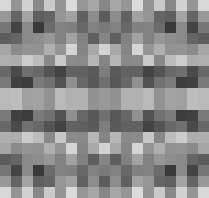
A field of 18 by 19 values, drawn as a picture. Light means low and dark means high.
Calmest part: centre. Mirror symmetry: left to right and top to bottom. Seam: none. Odd rows or columns: none. Stripes: horizontal, repeating 4 times.
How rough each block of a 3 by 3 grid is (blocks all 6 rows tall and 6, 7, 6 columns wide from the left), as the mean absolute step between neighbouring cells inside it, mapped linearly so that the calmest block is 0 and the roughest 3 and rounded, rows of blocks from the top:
333 / 202 / 333
